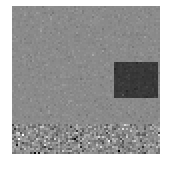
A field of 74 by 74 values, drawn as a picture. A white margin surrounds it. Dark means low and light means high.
The ninth with the lowest average is the middle right. There are no regular stripes. A horizontal seam about 80% of the way down splits the table, and the top part is calmer. An odd patch, lower than its surroundings, sits in the middle right.
